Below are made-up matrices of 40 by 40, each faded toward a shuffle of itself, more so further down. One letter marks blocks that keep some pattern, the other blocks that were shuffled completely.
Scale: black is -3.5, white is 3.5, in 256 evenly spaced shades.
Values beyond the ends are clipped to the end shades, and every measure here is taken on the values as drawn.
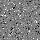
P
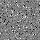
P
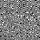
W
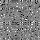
W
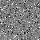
P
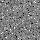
P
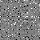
W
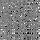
W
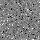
P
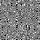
W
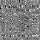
W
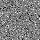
P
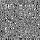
W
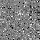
W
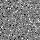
P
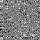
W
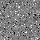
P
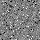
P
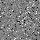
P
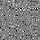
W
